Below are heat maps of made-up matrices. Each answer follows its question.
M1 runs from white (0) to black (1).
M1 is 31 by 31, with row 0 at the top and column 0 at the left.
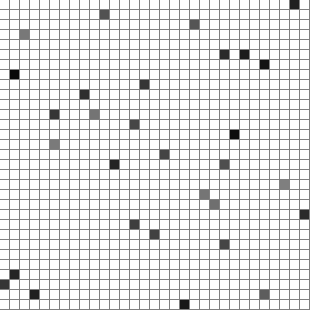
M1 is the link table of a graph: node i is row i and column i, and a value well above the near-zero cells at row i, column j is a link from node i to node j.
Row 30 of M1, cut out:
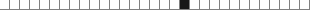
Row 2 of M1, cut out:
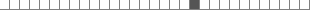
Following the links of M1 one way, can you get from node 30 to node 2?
yes
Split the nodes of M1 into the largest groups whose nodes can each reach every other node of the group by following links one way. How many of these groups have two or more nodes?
2
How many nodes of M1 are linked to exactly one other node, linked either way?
5
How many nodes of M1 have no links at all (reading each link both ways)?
3
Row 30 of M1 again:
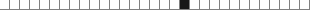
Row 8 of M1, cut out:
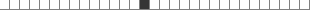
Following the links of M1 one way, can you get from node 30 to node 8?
no
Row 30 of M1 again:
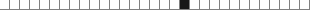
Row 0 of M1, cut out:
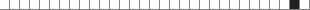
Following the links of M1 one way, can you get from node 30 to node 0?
yes
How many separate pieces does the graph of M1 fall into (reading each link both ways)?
6
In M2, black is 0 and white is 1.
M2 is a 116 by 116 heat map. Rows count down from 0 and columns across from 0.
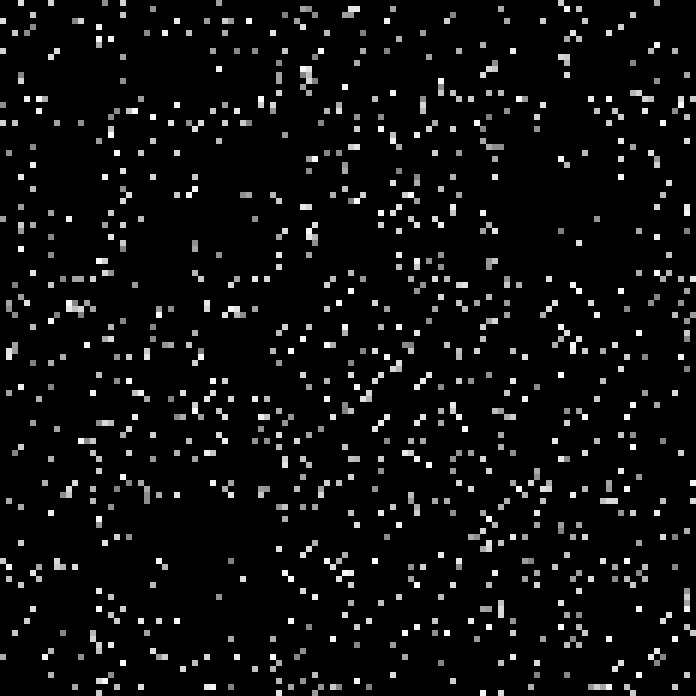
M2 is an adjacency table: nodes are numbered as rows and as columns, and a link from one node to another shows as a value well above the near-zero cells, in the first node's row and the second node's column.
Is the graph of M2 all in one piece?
yes
